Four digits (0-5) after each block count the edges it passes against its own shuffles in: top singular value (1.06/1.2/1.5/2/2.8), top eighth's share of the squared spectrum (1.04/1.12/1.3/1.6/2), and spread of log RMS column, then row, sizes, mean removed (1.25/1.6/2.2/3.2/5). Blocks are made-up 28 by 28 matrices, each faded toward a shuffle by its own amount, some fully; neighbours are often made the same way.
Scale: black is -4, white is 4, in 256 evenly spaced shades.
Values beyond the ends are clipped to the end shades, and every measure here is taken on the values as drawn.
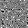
2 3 1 2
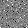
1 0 0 0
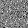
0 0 0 0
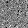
0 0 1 0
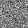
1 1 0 0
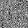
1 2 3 0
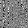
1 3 3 0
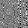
3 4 3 0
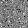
0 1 0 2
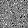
0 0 0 0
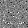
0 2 0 1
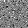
1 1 0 0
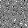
1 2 1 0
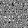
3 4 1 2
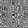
3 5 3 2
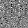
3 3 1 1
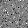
0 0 0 0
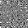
3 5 2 2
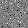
0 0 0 0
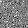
1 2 0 0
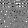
3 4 0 2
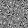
1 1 0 0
